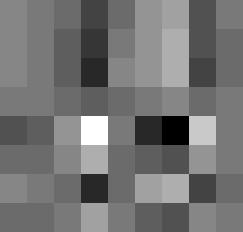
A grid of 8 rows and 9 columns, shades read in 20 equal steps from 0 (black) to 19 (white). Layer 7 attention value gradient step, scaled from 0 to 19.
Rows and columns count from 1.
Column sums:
71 68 68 66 69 71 73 66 69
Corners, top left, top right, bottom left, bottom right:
10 9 8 9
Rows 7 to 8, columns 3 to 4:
8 3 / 9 12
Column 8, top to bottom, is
6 6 5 8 15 11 5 10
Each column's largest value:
10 9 11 19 10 12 13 15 9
